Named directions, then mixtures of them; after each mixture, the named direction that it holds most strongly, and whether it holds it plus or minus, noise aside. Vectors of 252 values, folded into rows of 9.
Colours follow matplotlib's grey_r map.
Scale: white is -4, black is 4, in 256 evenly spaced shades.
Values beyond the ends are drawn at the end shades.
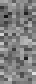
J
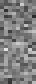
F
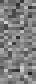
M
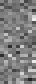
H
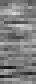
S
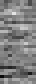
S, plus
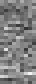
S, minus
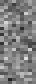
J, minus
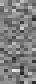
M, minus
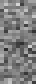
F, minus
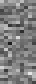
M, minus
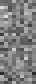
J, minus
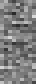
F, minus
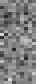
J, plus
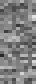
H, plus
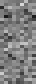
H, minus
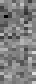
J, plus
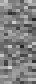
H, minus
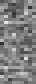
J, minus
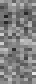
J, plus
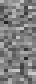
M, minus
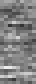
S, minus
